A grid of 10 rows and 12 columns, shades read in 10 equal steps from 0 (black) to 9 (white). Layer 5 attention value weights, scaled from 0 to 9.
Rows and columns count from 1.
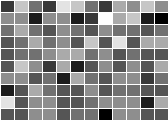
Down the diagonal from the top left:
2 5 4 4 6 1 4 3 5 5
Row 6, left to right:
3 7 5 2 6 1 3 5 3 5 3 6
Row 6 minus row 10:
0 4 0 -3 3 -3 -1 5 -2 0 0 3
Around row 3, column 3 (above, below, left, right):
1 6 6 3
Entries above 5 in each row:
5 3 1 5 2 3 1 1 2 0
